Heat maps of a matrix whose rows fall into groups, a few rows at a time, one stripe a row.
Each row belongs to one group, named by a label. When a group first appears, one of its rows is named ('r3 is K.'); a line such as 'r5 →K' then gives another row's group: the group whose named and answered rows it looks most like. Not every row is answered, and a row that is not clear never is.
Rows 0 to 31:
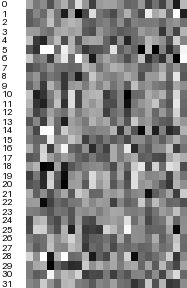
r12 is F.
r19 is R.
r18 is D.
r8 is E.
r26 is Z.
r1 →E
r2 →Z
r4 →F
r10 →F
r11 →F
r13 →R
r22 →D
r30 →Z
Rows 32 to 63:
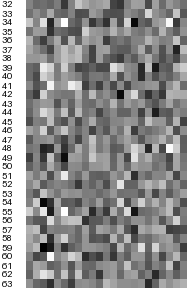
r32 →D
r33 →E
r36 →F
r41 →Z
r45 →E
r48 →D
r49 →R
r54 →D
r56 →Z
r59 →D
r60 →Z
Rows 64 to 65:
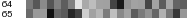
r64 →D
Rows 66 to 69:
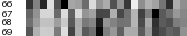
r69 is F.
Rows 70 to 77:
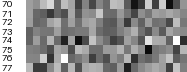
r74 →E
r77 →F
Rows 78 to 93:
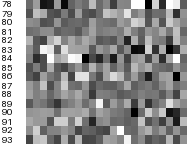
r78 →D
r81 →E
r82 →F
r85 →R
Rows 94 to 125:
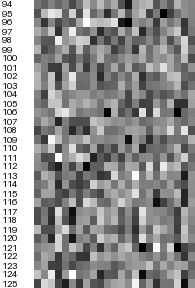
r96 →D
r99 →F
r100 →E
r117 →R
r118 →R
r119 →F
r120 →R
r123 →D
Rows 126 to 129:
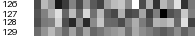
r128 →E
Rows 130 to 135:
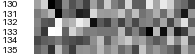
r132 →Z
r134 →E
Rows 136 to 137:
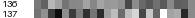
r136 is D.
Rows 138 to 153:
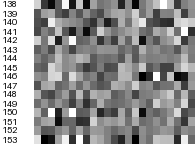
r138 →F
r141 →E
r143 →R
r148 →F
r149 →E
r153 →F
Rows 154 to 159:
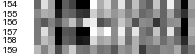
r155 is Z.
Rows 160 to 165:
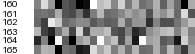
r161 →E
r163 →F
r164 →R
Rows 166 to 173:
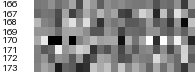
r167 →D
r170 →D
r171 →Z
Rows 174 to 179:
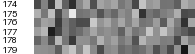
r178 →R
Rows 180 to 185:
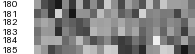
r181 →R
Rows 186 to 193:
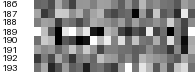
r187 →F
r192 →R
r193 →D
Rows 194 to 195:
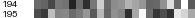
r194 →E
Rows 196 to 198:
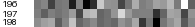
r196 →E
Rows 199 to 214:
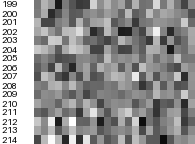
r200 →D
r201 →F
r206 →R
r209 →E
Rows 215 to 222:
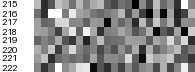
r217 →F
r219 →E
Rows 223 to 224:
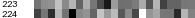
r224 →R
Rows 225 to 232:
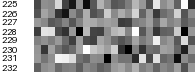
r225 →E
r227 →D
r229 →E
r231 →F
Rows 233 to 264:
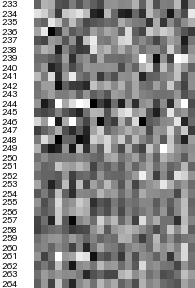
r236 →D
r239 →D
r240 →D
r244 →Z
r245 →E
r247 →E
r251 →Z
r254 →R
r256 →Z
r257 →R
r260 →E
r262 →R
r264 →R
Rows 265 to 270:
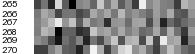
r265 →R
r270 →E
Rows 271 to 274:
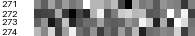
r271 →D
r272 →E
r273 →D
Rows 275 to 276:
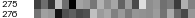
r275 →R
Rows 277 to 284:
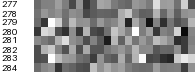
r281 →F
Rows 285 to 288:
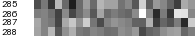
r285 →R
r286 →D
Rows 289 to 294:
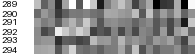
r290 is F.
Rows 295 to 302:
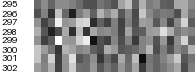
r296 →R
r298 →F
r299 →Z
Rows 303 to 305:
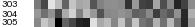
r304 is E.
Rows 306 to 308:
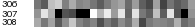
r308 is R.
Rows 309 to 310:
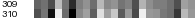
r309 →R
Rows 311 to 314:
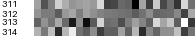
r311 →F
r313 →E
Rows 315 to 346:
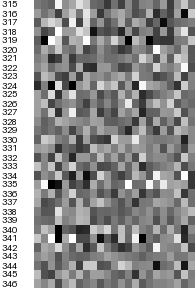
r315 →Z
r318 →Z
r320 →E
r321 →D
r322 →E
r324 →R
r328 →F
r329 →D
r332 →R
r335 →D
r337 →F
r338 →Z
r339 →Z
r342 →E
